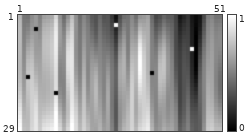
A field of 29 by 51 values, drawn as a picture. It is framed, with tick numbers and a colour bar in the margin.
Ninth with the lowest average: top right. Lone odd cells: 6, 2 higher and 4 lower than their neighbours. Grain: streaks running down. Slope: up to the bottom left. Ninth with the highest average: bottom left.
